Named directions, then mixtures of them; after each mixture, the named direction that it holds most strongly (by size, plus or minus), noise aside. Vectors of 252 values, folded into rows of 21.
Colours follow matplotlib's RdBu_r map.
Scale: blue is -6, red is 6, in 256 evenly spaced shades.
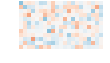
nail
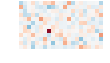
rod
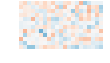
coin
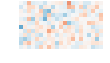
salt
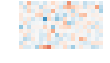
salt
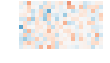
salt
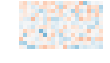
coin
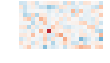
rod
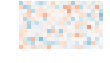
nail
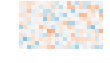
salt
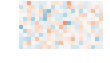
salt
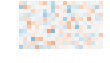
nail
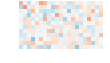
nail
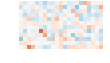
coin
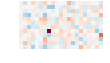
rod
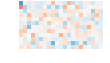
nail
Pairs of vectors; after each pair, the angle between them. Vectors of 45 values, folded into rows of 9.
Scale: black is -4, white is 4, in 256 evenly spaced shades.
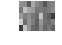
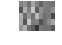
partly aligned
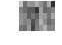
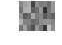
orthogonal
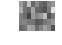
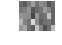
partly opposed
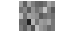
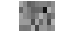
partly opposed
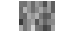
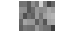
orthogonal
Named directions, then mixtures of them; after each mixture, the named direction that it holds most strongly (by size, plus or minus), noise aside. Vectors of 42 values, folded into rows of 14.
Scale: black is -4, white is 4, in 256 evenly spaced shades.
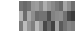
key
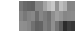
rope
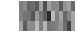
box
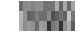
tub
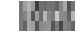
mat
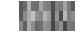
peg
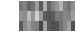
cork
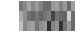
tub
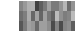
mat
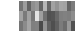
cork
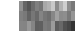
rope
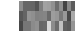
tub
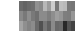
rope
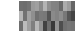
key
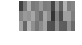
peg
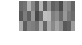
cork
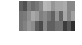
rope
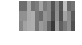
peg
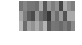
box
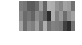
box
